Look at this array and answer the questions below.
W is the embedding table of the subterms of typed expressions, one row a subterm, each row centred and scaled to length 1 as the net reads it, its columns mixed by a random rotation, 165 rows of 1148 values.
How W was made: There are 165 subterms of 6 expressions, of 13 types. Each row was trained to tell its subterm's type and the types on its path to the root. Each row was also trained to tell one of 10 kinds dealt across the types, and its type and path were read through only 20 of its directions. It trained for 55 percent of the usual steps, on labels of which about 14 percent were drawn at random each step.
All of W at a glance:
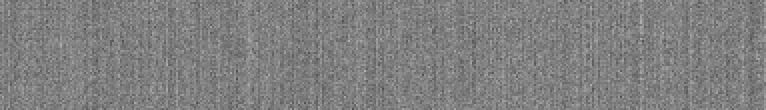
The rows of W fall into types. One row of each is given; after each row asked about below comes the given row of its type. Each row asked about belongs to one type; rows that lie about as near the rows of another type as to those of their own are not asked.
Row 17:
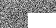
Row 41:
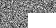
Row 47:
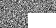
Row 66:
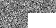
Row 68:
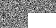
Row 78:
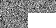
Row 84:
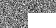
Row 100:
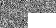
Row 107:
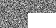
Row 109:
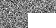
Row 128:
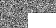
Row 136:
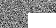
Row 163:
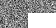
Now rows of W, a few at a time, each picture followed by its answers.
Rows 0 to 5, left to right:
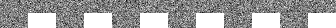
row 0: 66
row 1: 107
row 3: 41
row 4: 136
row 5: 163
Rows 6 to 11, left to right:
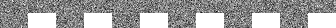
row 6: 136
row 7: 84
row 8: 163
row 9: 100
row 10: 107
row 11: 136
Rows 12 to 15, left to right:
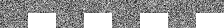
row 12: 68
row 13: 163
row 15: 136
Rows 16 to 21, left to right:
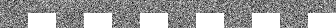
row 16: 41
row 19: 41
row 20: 84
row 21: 68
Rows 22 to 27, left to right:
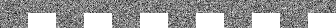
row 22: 136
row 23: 109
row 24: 66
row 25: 84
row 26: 84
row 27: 84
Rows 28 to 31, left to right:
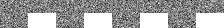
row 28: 41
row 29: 100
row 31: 41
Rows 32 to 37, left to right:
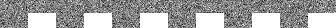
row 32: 109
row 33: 47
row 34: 100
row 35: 128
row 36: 84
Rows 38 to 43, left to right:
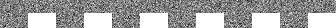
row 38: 68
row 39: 107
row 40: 17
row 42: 128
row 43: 128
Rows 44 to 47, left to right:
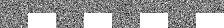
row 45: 78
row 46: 136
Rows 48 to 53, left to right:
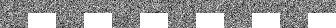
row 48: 128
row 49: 100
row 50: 109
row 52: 66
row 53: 41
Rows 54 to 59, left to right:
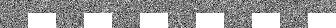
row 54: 41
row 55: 163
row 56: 17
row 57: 128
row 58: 107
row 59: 100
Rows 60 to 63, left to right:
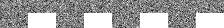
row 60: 47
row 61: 47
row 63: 78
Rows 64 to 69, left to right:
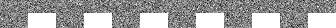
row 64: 66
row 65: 47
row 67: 17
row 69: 100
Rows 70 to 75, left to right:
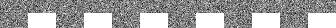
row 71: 68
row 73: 136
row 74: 128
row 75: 136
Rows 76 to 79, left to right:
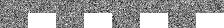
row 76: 78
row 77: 163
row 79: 47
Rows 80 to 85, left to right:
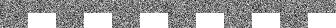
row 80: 68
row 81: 17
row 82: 66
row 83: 107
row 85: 128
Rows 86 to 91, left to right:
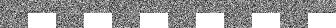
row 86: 66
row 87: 68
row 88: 68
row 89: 78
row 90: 47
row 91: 128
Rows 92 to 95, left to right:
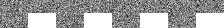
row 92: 41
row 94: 68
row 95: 47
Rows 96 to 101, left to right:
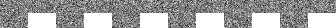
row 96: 109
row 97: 66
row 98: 47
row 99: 100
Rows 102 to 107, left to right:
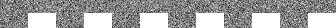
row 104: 17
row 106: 109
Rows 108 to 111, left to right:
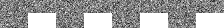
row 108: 128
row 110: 128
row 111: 47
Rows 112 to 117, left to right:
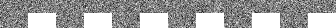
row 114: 128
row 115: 163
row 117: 107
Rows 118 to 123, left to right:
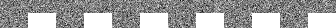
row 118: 84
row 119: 47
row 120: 41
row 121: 163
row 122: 109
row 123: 68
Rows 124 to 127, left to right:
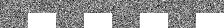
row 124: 78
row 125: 109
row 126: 107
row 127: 68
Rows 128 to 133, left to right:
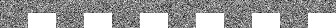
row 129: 17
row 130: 136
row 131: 68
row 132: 17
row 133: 47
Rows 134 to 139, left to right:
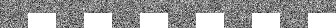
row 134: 136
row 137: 47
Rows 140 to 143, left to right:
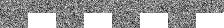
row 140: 84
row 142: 136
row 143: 163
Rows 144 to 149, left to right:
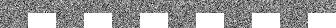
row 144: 84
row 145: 107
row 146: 17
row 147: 107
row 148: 100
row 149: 100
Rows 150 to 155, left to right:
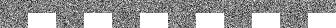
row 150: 128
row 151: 107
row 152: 17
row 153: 128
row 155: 163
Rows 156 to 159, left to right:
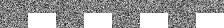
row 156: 68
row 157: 136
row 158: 17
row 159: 41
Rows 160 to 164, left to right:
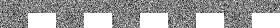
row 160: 136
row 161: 17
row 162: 66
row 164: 100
